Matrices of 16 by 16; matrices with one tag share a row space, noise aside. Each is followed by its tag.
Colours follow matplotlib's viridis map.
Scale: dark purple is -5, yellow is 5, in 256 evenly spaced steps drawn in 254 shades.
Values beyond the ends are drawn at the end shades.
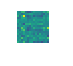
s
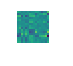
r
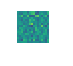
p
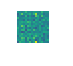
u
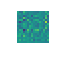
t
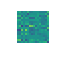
r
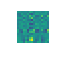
p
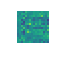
s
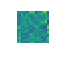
r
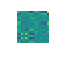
r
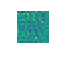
u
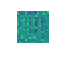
u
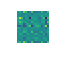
t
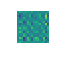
t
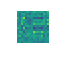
s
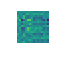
s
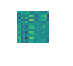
r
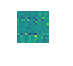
u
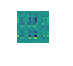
u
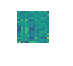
r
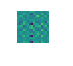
p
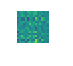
u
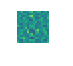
p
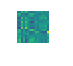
r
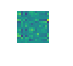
r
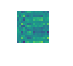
s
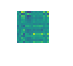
s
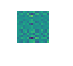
p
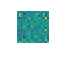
t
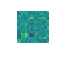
r
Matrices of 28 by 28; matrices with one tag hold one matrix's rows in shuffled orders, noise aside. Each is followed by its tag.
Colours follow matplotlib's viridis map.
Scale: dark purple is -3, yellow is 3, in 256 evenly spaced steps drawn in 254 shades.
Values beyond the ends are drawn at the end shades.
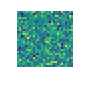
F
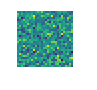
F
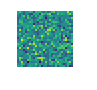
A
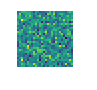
A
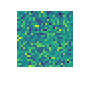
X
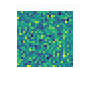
X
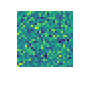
X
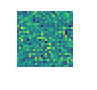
A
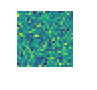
X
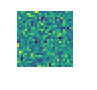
X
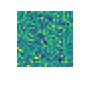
X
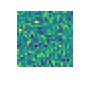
X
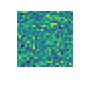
F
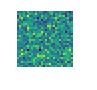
A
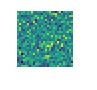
F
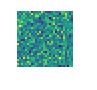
X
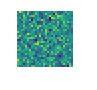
X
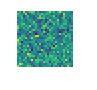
X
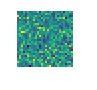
A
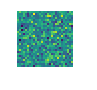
F
